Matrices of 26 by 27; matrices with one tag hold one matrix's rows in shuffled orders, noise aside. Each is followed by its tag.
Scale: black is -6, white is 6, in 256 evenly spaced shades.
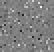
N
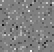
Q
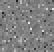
Q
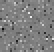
Q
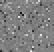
N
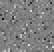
Q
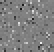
N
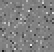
Q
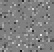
N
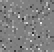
N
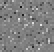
N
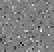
N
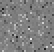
Q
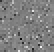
N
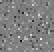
N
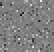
N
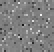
N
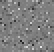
N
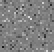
Q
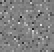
N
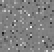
Q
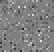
N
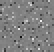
N
